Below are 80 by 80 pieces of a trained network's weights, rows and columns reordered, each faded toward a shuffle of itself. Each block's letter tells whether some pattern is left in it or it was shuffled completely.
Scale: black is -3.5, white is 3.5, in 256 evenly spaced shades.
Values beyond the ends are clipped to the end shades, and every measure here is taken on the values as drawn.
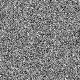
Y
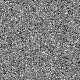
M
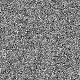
M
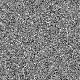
Y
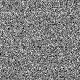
Y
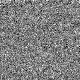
Y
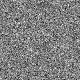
M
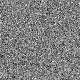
M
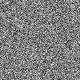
M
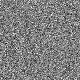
M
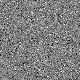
M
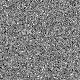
Y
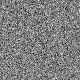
M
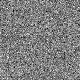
Y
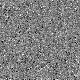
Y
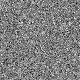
M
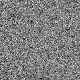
M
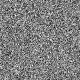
M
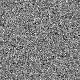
M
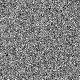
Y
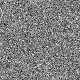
M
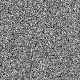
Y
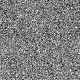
Y
